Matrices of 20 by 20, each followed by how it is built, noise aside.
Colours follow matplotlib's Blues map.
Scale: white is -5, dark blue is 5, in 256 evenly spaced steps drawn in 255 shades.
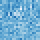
low rank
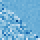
lower triangular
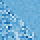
lower triangular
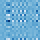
low rank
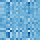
low rank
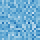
low rank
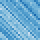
Toeplitz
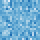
low rank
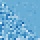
lower triangular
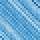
Toeplitz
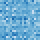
low rank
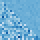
lower triangular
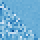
lower triangular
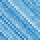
Toeplitz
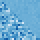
lower triangular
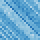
Toeplitz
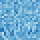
low rank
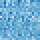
low rank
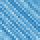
Toeplitz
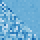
lower triangular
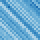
Toeplitz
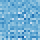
low rank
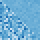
lower triangular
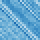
Toeplitz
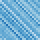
Toeplitz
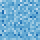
low rank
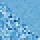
lower triangular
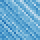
Toeplitz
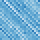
Toeplitz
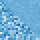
lower triangular
